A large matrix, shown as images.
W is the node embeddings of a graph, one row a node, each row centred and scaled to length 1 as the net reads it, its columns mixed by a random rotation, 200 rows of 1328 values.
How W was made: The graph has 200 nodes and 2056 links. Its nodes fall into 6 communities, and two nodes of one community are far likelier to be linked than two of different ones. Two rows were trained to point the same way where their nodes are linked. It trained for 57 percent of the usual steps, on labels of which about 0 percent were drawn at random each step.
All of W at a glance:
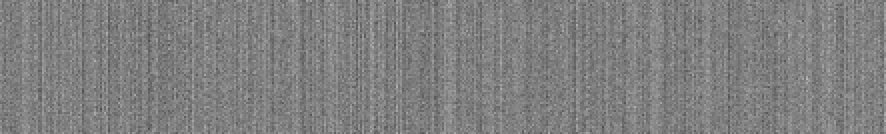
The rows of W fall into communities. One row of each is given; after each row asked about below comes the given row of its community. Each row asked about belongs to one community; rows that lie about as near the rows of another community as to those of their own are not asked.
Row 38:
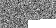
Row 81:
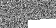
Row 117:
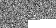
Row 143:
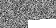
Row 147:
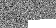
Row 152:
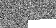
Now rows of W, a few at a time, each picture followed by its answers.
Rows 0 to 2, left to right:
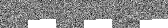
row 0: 38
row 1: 117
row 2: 147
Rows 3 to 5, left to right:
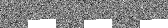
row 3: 81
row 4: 117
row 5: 38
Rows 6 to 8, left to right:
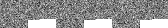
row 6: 152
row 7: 152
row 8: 117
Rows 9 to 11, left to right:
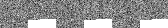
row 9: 117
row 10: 117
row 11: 147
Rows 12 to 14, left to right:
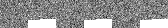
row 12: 152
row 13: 152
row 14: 147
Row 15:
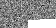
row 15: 81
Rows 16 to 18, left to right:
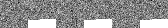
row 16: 38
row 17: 147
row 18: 117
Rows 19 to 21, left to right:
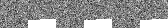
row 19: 147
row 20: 81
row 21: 152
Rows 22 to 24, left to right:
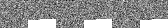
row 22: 147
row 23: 81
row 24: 38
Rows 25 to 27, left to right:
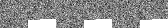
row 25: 152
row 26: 152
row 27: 152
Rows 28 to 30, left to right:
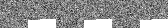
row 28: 38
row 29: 147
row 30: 81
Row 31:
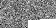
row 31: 81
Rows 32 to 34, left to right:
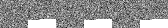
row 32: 81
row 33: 143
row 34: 38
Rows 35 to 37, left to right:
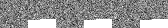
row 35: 143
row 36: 152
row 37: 38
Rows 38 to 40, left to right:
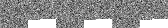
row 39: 152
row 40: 152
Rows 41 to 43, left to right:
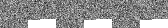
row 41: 143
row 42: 152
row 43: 38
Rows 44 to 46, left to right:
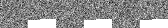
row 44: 81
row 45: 143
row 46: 38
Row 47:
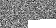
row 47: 143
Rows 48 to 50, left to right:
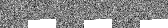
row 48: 143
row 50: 147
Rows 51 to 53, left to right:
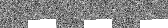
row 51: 143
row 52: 147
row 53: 147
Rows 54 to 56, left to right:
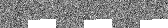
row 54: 143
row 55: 117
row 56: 143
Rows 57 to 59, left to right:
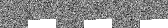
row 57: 143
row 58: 81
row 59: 147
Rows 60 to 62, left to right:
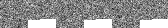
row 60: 81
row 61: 117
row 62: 81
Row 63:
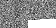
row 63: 143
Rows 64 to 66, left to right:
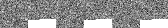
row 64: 147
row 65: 81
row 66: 38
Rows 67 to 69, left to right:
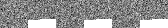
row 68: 81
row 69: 147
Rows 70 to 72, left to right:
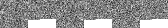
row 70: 147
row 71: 38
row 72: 38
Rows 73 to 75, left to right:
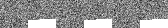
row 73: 147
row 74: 81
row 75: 117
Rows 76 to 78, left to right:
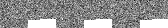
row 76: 152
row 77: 152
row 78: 117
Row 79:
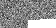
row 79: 152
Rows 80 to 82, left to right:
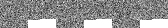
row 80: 143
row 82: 38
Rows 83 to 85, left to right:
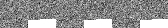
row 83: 147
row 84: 143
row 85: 147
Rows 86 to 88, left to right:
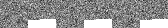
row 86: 38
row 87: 147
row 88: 147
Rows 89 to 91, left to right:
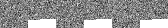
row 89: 143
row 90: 81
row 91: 147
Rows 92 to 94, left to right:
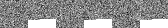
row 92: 81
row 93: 152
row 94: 147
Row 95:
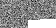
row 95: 143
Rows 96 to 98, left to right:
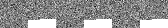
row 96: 152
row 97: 143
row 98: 38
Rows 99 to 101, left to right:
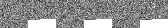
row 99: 152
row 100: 38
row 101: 143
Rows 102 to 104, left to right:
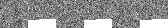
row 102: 147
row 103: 117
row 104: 38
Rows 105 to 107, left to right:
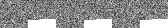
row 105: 117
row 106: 152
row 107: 152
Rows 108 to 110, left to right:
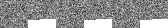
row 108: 117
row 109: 81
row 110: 117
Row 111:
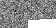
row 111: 147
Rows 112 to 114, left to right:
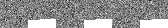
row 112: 147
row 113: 38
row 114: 117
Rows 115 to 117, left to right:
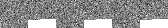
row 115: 143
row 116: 117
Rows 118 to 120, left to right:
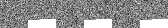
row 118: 81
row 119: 147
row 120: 147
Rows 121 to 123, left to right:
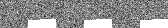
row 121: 81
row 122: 152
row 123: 117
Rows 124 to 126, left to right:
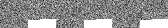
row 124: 38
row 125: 81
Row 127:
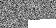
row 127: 38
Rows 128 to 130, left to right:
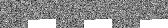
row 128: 147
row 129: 147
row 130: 143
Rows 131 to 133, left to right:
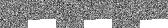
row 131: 143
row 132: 117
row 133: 152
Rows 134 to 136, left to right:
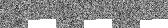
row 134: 147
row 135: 117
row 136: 38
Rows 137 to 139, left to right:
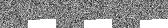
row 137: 147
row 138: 117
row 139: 152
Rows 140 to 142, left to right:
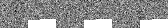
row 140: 147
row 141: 117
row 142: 117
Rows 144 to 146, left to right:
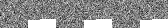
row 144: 38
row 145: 117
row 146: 38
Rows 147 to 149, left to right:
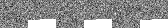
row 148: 147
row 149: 38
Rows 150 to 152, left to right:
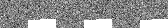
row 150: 152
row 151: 117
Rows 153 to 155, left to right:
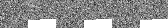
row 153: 38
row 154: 81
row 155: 81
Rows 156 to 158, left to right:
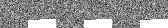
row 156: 143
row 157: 152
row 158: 143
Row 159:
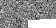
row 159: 147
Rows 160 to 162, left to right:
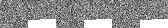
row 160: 117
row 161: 147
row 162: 117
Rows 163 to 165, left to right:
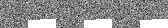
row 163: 81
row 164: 152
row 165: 117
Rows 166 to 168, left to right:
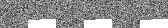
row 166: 117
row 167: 147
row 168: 81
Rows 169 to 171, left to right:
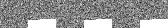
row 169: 81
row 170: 143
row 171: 117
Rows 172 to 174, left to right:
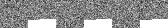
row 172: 152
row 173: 81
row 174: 143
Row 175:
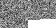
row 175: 147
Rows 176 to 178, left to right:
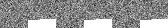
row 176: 38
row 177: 152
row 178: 147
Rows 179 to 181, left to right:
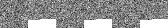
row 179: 38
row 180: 143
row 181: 117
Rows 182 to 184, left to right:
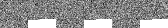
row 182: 38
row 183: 143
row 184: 143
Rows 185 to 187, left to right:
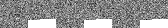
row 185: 81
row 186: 152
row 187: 143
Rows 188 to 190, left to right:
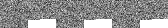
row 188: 38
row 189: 38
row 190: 81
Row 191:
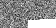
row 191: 81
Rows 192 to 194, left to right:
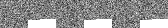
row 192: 81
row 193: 38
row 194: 147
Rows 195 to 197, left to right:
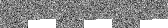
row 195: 117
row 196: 38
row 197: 152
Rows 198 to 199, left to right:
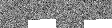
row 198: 143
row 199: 117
